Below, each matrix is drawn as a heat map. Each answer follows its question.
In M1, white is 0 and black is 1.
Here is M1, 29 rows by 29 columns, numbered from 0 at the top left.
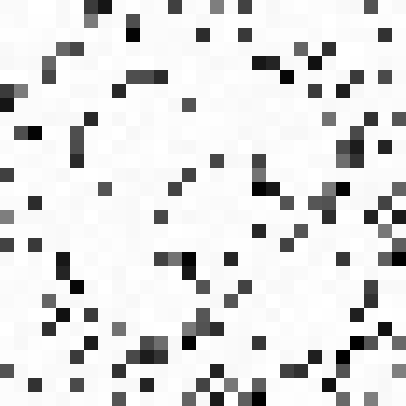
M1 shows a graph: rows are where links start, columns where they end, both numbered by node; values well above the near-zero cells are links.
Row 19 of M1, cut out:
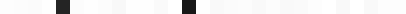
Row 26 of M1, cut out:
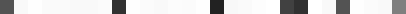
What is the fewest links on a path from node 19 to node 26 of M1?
3
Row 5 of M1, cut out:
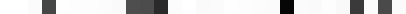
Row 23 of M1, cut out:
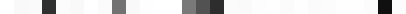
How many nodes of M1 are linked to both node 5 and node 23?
2
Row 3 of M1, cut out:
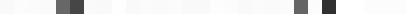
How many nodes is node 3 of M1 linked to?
4
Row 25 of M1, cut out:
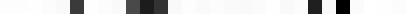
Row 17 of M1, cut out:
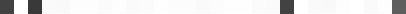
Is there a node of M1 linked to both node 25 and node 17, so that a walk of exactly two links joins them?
no
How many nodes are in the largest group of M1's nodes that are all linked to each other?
4
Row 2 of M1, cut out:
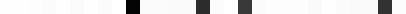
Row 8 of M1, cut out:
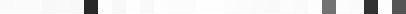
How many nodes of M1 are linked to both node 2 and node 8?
0
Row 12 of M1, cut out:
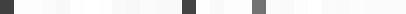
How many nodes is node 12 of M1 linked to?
3
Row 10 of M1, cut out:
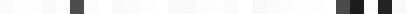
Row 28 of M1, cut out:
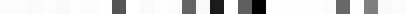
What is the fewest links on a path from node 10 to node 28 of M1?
2
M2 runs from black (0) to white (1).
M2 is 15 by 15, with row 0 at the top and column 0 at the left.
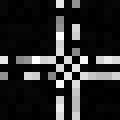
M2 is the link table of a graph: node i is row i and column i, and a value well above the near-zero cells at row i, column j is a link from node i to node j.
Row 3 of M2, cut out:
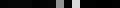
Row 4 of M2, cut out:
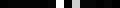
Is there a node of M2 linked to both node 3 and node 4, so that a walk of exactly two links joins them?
yes
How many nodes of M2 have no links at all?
1
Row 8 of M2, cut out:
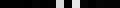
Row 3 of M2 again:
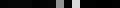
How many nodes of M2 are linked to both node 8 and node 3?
2
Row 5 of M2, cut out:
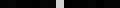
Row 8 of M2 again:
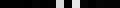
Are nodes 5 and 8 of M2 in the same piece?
yes
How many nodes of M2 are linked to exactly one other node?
3
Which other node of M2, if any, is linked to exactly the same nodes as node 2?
node 5
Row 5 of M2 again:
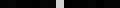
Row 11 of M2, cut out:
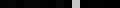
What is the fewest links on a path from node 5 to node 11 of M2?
4
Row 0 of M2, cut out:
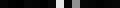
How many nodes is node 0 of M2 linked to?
2
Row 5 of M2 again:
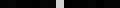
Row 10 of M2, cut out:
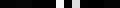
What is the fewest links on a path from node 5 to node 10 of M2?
2
